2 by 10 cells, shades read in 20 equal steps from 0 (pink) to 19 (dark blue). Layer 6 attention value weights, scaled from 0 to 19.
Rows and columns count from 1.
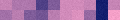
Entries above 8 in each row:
3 3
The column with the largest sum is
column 9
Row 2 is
7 5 10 11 5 3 2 8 19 0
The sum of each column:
11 11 16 25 15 6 5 12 38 4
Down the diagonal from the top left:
4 5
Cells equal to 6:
2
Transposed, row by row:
4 7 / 6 5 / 6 10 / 14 11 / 10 5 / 3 3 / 3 2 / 4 8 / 19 19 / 4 0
